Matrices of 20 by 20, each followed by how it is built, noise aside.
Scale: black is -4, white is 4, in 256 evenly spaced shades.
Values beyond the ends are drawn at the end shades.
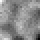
smooth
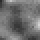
smooth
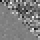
upper triangular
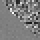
upper triangular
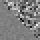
upper triangular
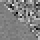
upper triangular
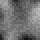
smooth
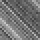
Toeplitz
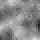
smooth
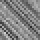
Toeplitz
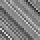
Toeplitz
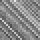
Toeplitz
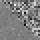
upper triangular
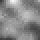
smooth
